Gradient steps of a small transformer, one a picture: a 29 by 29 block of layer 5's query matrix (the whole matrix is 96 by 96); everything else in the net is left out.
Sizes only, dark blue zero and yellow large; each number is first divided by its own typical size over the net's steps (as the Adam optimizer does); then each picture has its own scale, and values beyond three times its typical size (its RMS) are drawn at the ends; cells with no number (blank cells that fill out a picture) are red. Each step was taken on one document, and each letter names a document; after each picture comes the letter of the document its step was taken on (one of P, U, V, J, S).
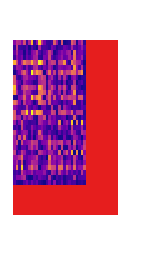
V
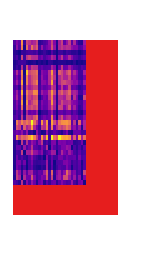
V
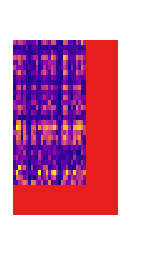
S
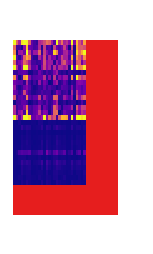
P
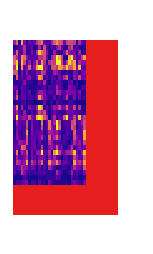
P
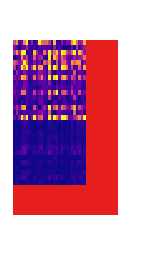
P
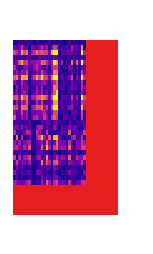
P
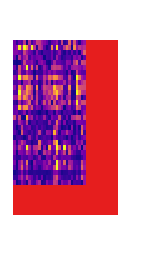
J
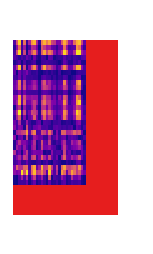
S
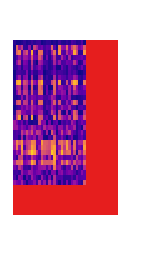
V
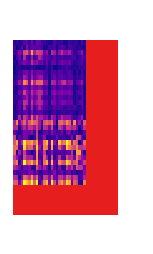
V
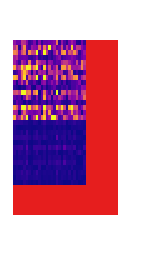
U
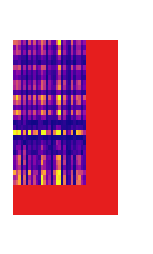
S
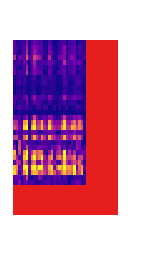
S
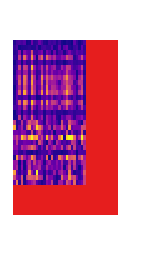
V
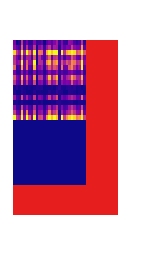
P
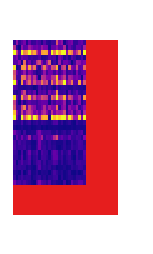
U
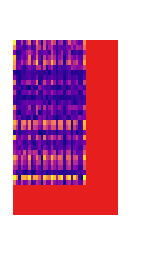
V
